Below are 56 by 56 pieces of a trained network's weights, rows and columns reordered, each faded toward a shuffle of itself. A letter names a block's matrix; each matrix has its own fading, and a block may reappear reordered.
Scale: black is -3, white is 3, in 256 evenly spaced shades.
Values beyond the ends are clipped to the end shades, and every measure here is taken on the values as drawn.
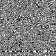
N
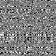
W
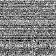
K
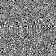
N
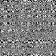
W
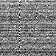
K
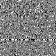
N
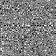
N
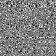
N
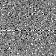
N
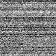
K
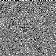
N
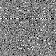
N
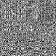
W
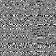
W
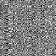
W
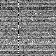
K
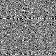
N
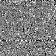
N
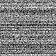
K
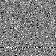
N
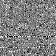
N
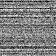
K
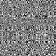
W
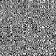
W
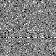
N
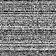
K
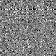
N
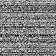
K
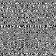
W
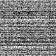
K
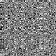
W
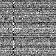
K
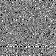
N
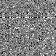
N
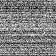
K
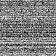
K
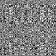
W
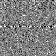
N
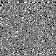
N
